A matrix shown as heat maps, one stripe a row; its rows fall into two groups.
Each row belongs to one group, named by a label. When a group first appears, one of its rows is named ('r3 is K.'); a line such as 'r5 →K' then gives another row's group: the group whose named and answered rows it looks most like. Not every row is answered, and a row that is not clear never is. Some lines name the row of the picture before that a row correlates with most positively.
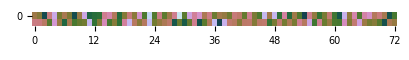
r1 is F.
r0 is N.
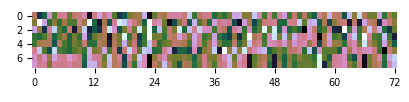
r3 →N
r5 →F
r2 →N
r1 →F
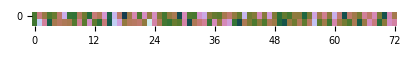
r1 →F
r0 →F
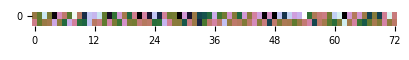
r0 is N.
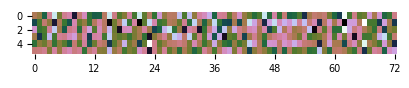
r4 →N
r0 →N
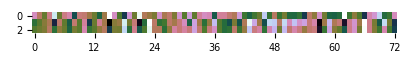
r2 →N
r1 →N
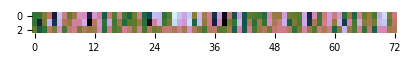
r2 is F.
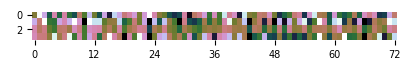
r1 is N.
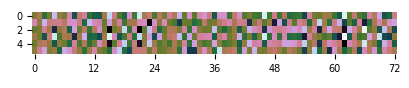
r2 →N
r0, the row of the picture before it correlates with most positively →3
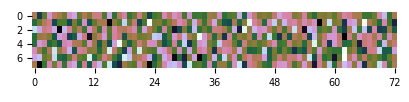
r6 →F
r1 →N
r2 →F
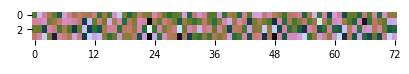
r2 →N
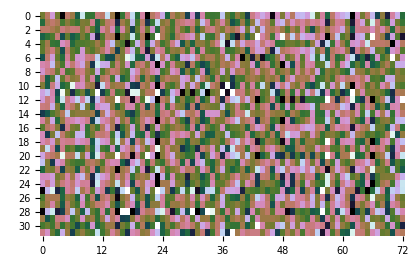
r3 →N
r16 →N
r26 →N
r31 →F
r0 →N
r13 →N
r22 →N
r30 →N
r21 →F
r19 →F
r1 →N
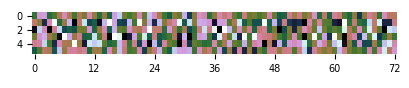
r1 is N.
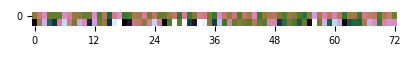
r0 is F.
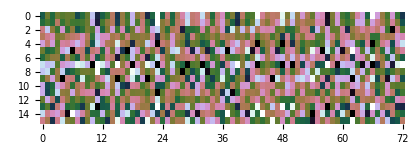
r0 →N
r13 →N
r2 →F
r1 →N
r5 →F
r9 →N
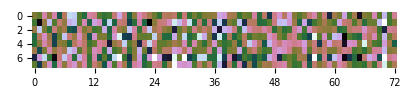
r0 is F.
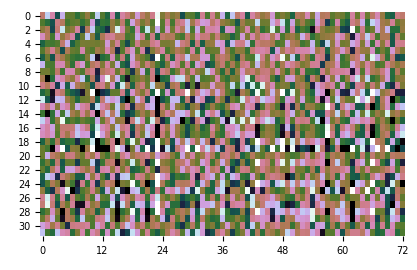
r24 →N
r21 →N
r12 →F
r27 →F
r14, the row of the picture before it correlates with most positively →1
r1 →N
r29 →N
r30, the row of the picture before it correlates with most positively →0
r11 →N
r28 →N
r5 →N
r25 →F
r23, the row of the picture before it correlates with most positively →2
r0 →F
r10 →F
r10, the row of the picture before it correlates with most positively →2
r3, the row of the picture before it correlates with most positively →2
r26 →F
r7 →F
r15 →F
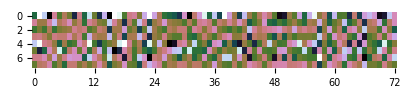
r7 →N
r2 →N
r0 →F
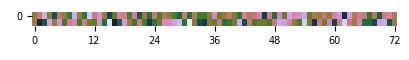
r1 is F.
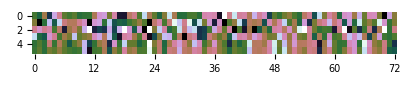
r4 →N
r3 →F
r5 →N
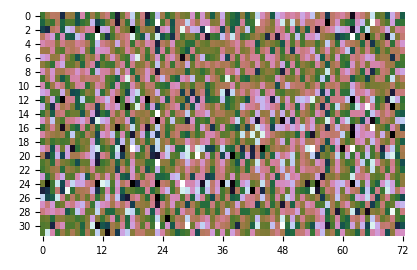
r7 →N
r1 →N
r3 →F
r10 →F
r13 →F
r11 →F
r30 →N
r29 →N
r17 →F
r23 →F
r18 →N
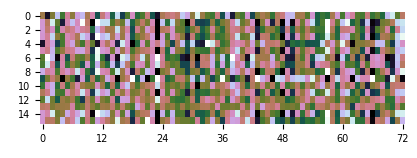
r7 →F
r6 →F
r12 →F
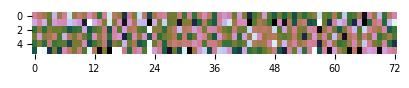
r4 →N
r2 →N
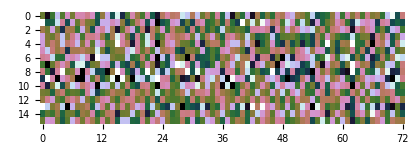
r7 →F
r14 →N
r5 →F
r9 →F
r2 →N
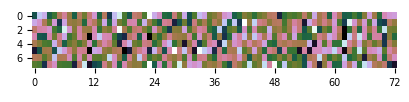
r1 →F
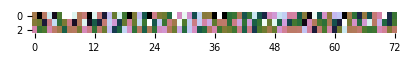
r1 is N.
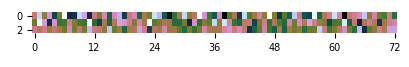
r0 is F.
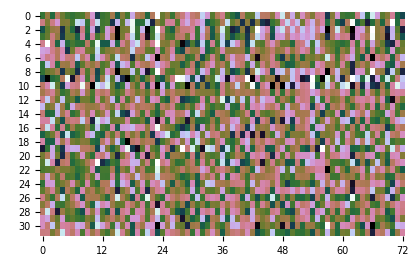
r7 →F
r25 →N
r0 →N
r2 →N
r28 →F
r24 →F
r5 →F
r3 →N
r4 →F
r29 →F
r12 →F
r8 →N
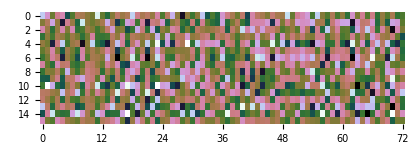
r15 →F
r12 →N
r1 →N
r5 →N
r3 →N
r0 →F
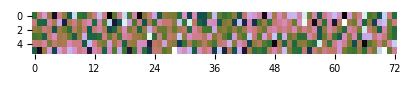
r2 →N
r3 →N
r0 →N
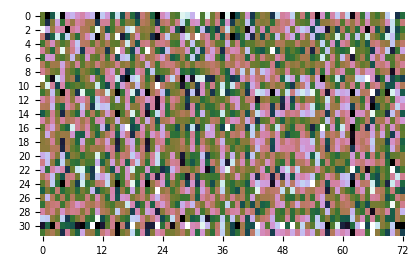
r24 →N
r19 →N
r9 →F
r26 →F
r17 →F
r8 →F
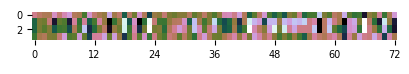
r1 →N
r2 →N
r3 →F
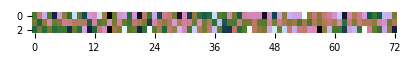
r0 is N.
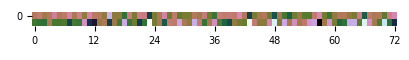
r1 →N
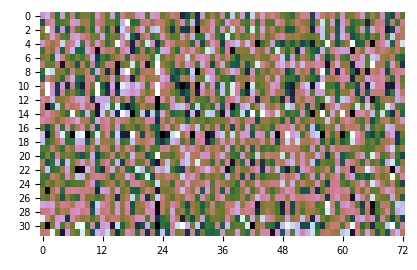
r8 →F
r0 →F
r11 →F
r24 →N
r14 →F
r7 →N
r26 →N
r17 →F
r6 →N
